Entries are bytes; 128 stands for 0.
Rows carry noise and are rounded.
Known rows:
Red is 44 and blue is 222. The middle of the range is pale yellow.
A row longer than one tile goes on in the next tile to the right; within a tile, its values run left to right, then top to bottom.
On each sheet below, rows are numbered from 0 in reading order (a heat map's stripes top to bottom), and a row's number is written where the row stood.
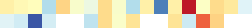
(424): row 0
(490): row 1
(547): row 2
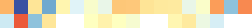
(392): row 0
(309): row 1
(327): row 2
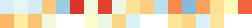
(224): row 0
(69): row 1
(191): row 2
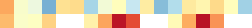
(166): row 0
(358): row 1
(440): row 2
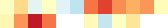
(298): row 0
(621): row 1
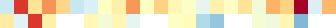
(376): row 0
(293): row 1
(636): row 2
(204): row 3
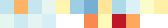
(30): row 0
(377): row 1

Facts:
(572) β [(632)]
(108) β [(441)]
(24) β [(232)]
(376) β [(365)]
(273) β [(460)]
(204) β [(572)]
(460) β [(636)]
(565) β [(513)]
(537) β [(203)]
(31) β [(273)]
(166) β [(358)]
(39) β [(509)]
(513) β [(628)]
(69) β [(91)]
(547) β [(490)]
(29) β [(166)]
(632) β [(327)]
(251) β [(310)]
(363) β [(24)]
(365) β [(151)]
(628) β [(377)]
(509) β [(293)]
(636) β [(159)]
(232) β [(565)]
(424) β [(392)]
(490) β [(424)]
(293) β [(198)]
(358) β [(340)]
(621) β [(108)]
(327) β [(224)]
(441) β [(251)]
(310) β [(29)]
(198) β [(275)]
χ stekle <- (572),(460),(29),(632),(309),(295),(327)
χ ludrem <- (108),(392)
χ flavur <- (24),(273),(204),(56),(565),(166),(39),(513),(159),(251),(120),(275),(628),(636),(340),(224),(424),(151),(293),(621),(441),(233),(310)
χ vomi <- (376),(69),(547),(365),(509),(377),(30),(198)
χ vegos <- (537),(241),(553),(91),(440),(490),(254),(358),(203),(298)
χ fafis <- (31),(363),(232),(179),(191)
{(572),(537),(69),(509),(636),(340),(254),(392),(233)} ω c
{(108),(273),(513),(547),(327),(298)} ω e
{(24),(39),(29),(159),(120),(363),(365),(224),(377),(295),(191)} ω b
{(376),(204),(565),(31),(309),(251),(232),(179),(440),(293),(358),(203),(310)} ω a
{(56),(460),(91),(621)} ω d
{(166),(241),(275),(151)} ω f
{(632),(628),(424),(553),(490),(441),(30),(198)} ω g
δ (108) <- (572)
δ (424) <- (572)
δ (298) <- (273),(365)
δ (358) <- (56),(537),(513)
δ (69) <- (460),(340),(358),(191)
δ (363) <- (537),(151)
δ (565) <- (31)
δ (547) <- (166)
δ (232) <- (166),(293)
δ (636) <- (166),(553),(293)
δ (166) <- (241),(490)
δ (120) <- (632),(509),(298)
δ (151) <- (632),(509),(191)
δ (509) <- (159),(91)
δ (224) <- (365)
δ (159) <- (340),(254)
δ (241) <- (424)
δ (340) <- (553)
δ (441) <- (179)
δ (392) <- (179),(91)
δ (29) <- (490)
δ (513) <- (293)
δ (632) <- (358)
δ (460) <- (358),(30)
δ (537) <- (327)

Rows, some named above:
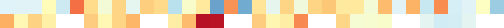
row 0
(159)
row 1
(29)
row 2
(203)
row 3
(29)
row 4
(273)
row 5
(30)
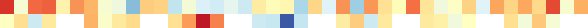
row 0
(363)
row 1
(166)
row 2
(91)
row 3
(424)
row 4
(191)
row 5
(460)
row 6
(39)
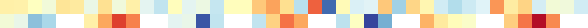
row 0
(233)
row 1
(298)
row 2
(628)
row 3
(537)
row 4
(632)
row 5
(275)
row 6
(241)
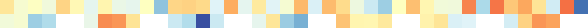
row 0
(233)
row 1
(254)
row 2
(441)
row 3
(572)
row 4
(151)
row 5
(327)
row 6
(537)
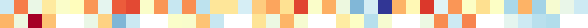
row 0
(365)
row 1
(31)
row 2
(509)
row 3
(39)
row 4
(340)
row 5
(108)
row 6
(198)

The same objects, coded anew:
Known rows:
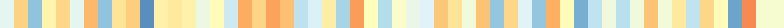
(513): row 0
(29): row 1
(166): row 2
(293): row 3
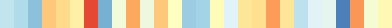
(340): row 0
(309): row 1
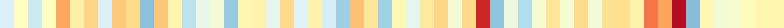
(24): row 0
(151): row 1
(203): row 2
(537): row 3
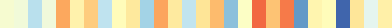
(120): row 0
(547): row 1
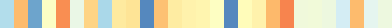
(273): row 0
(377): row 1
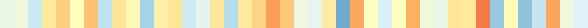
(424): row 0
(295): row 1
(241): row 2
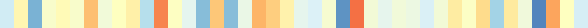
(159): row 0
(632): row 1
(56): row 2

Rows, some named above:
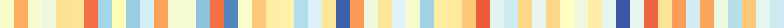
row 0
(241)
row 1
(327)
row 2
(392)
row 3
(191)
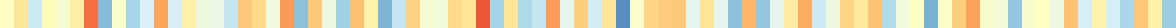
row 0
(91)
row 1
(166)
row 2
(440)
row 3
(198)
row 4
(108)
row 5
(151)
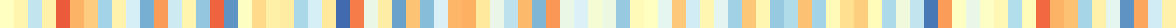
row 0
(376)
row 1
(327)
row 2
(572)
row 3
(151)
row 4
(460)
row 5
(376)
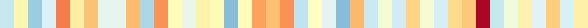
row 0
(636)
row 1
(30)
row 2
(254)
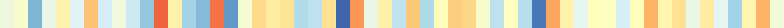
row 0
(275)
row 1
(327)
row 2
(460)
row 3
(441)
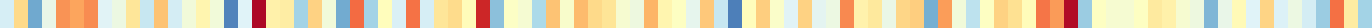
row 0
(509)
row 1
(31)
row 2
(298)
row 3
(621)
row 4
(39)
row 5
(537)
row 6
(275)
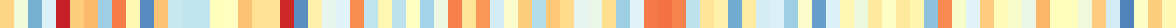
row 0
(363)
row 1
(358)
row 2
(233)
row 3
(69)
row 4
(224)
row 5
(621)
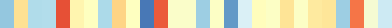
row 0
(204)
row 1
(224)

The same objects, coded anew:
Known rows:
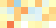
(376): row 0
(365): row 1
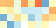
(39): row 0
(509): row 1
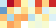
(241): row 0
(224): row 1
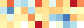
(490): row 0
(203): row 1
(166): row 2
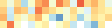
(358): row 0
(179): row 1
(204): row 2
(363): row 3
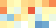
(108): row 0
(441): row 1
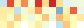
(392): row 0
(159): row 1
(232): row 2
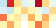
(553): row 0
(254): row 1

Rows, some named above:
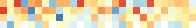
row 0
(29)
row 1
(460)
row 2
(293)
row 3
(31)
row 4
(632)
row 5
(30)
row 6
(363)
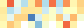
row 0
(537)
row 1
(636)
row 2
(377)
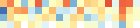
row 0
(460)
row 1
(198)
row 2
(509)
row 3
(621)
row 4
(191)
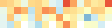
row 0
(31)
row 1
(31)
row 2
(91)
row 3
(621)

